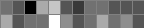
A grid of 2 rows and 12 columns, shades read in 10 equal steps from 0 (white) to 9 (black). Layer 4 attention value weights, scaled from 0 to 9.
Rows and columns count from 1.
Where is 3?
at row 1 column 4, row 2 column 1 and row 2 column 9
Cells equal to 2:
1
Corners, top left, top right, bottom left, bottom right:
5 6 3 6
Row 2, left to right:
3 6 5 5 0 4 6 5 3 5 4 6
